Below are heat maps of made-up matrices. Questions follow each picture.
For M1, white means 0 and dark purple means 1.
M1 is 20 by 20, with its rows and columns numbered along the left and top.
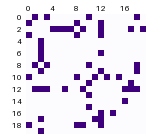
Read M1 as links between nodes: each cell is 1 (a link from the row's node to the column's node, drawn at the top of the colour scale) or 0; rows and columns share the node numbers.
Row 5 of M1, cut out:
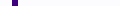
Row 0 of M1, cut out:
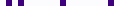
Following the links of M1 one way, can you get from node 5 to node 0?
yes
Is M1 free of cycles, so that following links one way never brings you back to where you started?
no
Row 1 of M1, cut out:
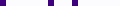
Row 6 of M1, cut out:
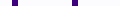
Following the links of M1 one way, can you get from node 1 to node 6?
yes
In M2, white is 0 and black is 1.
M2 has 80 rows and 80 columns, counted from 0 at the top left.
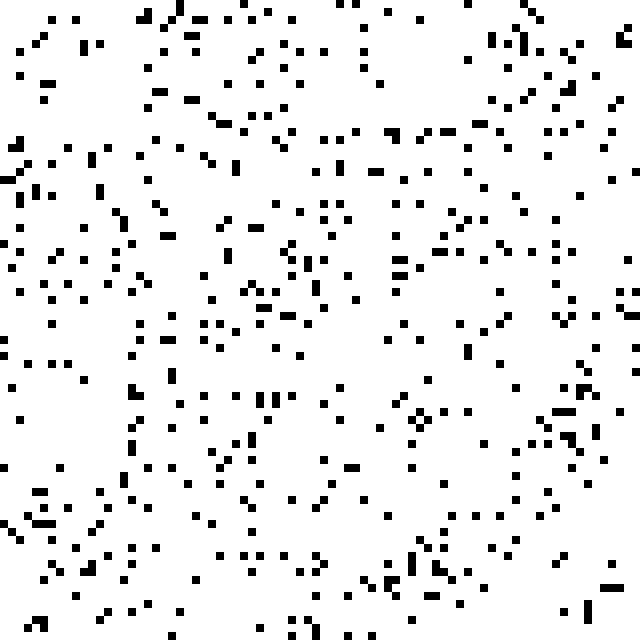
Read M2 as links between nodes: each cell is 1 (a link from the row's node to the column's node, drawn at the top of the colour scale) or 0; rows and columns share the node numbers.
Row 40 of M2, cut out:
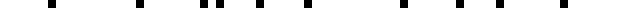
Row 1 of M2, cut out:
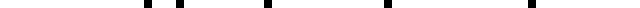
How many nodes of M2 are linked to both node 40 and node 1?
0
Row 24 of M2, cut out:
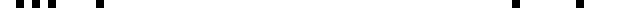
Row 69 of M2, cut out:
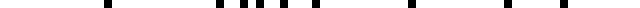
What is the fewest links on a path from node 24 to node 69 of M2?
3
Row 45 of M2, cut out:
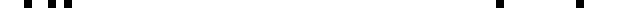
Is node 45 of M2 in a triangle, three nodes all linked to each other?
no
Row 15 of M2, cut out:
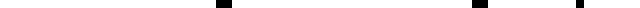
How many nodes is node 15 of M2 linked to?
5
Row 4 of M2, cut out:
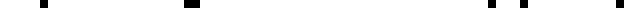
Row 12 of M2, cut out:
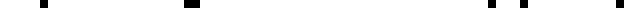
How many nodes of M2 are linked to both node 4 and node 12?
6
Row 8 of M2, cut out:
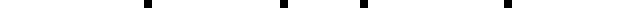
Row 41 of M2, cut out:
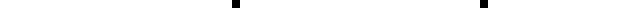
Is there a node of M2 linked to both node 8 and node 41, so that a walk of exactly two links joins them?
no
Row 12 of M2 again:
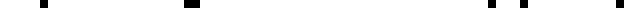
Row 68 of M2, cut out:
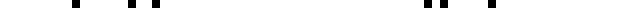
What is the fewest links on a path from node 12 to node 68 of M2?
2
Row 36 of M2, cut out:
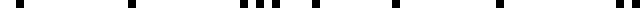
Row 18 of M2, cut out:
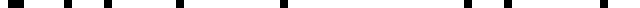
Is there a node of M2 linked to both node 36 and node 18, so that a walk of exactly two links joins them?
yes
